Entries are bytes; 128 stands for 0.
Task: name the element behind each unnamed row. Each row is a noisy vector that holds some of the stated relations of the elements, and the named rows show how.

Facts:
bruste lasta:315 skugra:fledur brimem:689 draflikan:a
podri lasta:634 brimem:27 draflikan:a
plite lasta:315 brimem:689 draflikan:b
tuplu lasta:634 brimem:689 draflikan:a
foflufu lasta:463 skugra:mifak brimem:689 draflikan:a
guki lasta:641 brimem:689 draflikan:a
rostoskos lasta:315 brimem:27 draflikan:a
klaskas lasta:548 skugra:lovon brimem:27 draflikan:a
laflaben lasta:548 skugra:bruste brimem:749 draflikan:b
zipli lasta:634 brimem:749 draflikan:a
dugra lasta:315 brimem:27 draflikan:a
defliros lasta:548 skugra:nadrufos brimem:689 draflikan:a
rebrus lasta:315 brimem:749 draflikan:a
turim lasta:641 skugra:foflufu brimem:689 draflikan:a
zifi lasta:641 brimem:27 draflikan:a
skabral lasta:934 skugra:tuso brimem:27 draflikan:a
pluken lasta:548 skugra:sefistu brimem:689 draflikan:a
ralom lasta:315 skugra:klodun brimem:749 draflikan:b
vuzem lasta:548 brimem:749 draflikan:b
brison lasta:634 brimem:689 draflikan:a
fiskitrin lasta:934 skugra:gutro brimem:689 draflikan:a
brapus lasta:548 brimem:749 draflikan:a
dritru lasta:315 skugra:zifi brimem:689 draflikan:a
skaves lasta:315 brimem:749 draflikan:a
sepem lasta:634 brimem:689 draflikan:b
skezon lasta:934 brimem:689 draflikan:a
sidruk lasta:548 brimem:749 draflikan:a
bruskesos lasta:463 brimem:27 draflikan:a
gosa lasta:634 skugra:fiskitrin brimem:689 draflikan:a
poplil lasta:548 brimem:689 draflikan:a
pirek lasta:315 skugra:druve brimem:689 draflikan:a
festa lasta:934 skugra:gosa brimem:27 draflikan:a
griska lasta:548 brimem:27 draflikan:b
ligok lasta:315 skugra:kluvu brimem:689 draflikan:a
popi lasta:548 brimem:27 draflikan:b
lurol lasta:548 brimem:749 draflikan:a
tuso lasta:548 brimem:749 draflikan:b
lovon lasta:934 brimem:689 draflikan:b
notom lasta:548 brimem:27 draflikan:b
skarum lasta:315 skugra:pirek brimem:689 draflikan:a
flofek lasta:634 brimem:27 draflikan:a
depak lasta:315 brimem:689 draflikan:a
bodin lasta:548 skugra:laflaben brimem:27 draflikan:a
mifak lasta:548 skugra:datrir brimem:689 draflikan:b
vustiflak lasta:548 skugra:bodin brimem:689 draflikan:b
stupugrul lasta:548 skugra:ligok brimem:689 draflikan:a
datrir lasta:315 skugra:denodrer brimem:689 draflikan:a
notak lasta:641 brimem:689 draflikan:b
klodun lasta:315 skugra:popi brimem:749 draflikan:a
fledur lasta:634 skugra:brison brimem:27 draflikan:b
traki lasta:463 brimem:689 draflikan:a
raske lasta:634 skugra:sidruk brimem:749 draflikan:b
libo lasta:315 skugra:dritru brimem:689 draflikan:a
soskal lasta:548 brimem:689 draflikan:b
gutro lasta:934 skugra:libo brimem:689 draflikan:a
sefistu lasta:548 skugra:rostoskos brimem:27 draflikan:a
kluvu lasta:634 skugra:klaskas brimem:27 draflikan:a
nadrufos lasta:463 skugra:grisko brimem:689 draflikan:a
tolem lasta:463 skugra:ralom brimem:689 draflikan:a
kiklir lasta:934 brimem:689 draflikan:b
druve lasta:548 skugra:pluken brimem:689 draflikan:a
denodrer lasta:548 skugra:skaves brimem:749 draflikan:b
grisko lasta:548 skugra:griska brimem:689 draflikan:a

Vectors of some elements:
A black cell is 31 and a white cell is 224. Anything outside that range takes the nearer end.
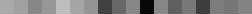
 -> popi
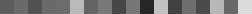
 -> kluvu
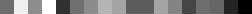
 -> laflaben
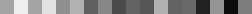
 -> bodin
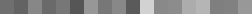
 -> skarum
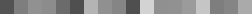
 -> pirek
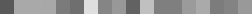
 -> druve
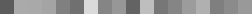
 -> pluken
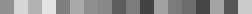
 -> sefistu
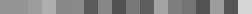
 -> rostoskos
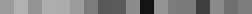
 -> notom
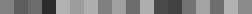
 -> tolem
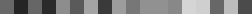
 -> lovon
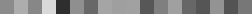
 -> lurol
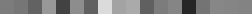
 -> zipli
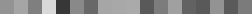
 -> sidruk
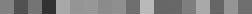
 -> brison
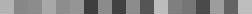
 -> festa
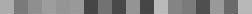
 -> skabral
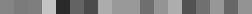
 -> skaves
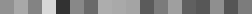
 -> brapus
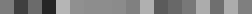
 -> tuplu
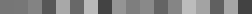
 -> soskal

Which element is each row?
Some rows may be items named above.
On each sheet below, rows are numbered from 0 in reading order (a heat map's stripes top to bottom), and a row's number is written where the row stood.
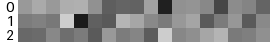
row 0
griska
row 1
rebrus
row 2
skarum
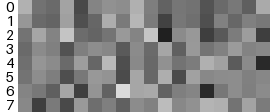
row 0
klodun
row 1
ralom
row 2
denodrer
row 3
turim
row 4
vustiflak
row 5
guki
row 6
zipli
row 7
skezon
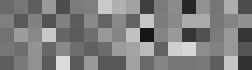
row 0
raske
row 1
depak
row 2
denodrer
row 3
grisko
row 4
mifak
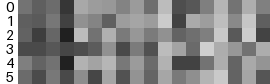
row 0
traki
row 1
nadrufos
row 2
sepem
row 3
ligok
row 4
tolem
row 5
plite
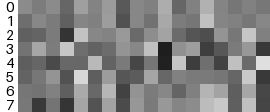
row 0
poplil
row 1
stupugrul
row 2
foflufu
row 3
denodrer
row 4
kluvu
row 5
mifak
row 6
soskal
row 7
kiklir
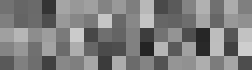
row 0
traki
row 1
gosa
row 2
zifi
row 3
klaskas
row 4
notak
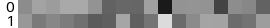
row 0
griska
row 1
libo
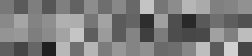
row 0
depak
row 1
fledur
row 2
bruskesos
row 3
sepem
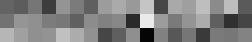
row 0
nadrufos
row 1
bruste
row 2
popi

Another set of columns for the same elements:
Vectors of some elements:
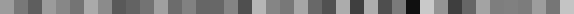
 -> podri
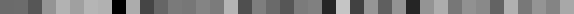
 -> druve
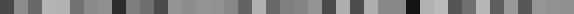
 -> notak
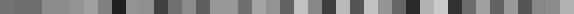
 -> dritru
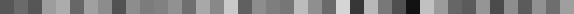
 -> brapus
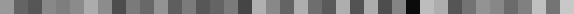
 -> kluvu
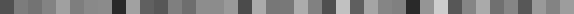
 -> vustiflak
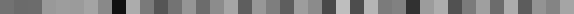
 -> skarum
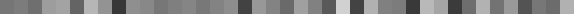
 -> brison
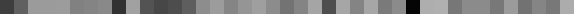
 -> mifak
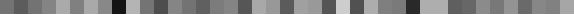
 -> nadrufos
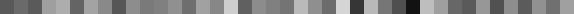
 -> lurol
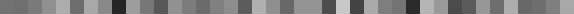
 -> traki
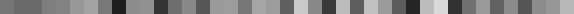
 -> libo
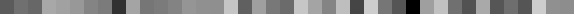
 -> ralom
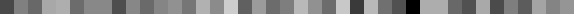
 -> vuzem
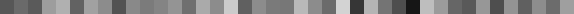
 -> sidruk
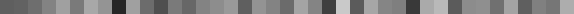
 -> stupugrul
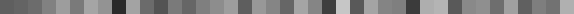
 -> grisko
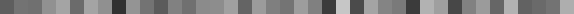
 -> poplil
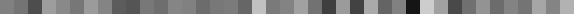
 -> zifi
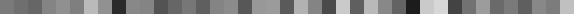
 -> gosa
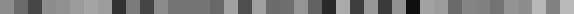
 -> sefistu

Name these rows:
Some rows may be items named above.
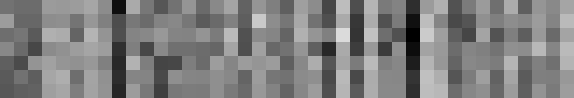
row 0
skarum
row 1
bruskesos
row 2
zipli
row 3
sefistu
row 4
datrir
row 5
guki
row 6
turim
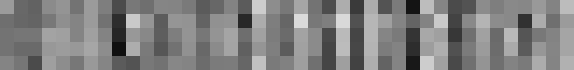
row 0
bruskesos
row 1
bruste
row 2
depak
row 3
skarum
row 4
zifi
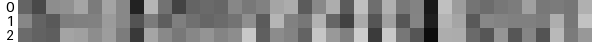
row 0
foflufu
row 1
klaskas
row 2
klodun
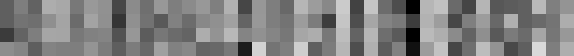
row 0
raske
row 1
poplil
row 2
denodrer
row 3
fledur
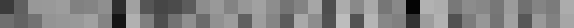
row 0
mifak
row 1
ligok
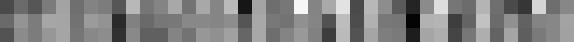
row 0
laflaben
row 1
sepem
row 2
soskal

